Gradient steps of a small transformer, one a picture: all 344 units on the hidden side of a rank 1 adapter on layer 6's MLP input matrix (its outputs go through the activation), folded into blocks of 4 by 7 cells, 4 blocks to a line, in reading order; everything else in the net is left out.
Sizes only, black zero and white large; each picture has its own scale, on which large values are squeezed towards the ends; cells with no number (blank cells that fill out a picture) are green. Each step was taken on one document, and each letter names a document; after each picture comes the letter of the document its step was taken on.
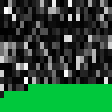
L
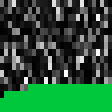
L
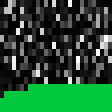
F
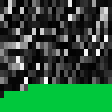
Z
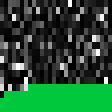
L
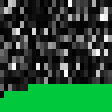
Z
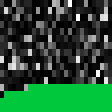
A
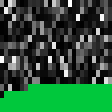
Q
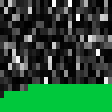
A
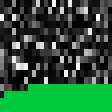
Z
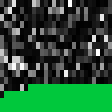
Z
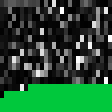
F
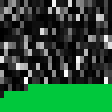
L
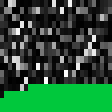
Z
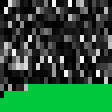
Q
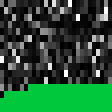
A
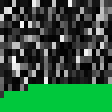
Z
